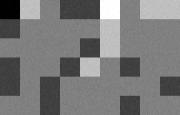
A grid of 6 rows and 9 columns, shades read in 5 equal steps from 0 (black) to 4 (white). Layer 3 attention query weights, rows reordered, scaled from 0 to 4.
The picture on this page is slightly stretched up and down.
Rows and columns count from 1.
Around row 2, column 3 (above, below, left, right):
2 2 2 2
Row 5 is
1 2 1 2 2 2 2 2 1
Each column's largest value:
2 3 2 2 3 4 2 3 3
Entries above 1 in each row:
6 8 8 6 6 7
